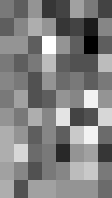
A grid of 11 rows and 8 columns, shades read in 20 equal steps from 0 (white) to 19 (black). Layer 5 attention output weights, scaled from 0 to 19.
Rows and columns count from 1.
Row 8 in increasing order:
1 4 6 8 9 11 12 12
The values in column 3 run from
6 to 13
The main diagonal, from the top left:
10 9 12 5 11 9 13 11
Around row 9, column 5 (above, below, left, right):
12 9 10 8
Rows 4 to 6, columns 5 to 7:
12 13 13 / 11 10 12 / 8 9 1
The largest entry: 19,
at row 3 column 7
